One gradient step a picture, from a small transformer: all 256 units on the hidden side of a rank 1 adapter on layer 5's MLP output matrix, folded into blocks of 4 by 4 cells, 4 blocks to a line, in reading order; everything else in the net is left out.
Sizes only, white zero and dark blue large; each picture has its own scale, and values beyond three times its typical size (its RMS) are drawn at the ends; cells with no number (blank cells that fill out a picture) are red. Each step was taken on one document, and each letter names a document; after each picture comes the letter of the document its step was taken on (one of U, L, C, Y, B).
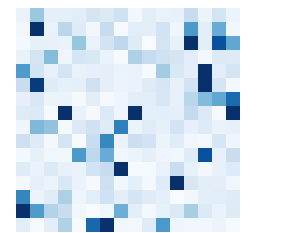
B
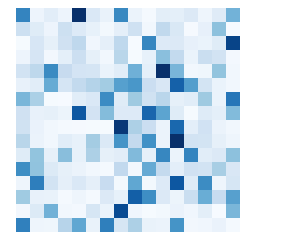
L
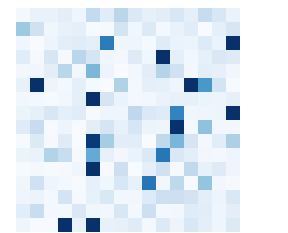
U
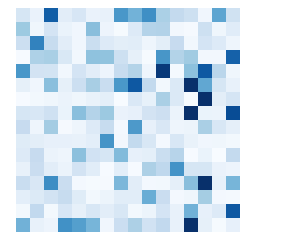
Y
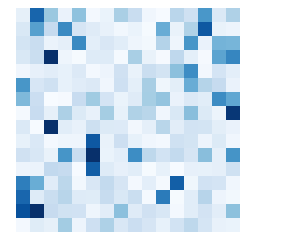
B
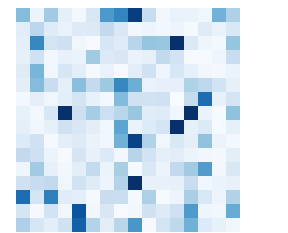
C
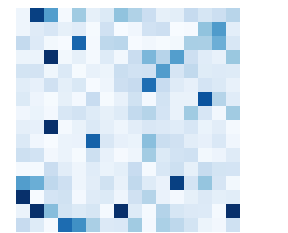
B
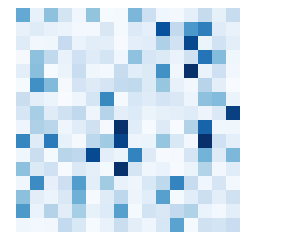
L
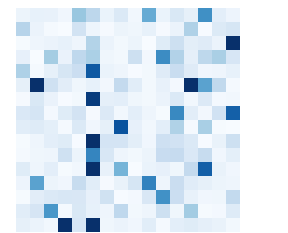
U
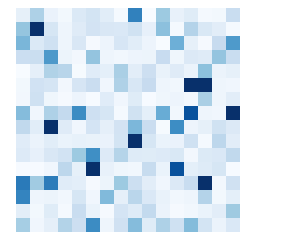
Y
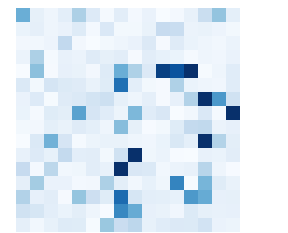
L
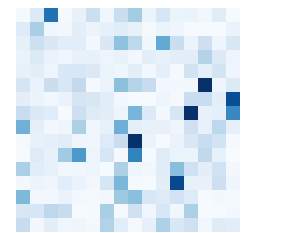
C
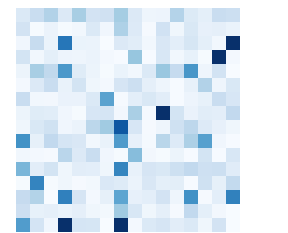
L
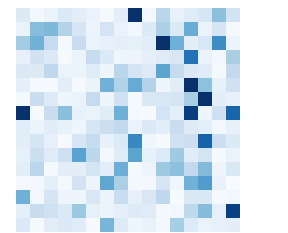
C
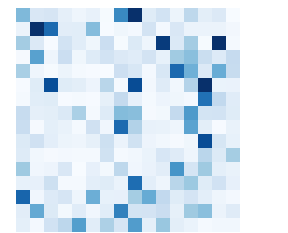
C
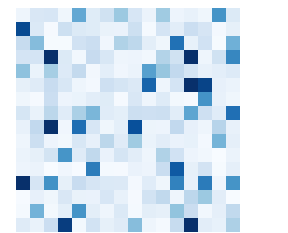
Y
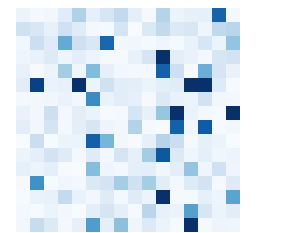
U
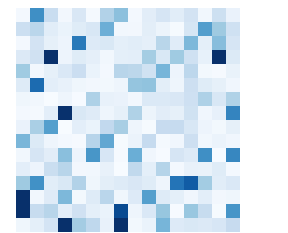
B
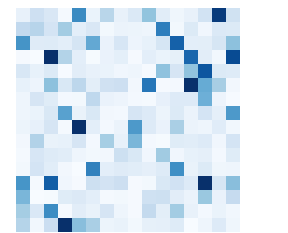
Y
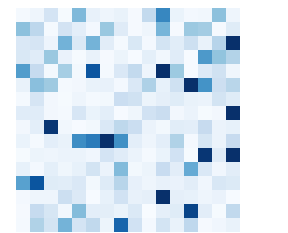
U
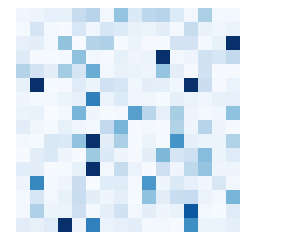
U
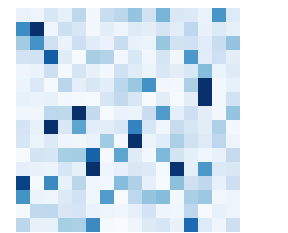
Y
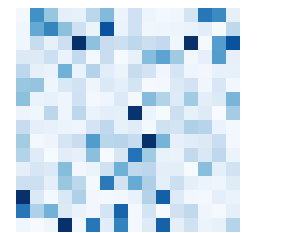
B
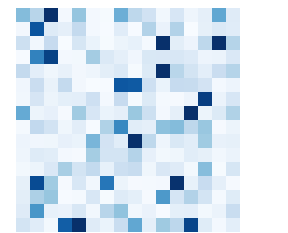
C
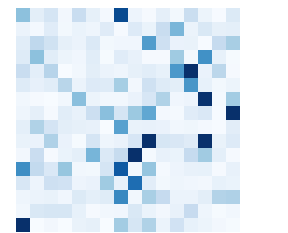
L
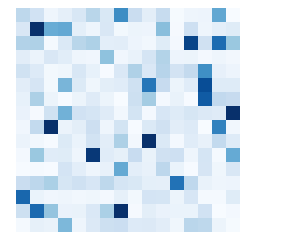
B
